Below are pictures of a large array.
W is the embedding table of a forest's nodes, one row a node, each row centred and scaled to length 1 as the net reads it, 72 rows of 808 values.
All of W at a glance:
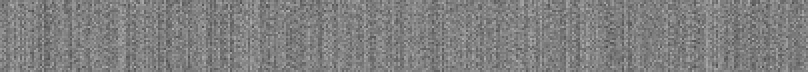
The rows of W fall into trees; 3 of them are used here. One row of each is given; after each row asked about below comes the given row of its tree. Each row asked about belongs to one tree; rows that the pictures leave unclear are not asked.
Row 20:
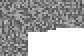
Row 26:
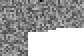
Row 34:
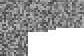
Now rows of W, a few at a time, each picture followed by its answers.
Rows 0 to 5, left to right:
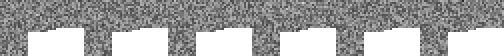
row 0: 20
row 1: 26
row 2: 20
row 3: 20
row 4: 26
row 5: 26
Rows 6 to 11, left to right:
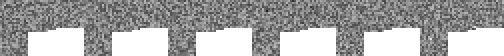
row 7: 26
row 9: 26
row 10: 20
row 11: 20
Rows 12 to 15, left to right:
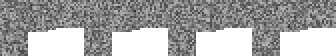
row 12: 26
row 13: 20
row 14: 34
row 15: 34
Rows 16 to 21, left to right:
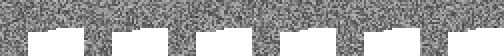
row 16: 26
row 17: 34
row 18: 26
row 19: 20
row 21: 34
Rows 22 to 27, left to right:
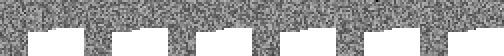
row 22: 34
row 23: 34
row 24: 26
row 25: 34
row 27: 26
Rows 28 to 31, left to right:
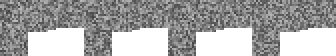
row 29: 34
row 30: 34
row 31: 20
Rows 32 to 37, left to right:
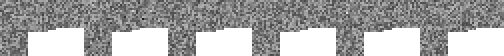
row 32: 34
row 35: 26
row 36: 20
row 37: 34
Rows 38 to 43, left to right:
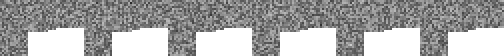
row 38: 34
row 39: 34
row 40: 26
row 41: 20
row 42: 34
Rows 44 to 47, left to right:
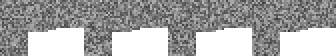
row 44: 34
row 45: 26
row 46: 26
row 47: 20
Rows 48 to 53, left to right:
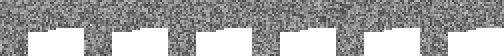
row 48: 34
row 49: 34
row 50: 34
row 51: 26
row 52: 34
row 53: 20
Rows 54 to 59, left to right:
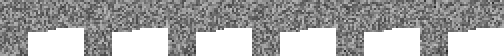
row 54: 26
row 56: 34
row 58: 34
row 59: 34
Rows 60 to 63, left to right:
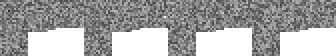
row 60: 34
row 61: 20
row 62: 26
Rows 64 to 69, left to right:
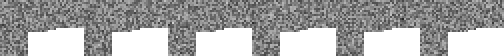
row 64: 26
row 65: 34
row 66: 20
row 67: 20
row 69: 26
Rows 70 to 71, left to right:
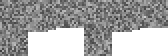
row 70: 34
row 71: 26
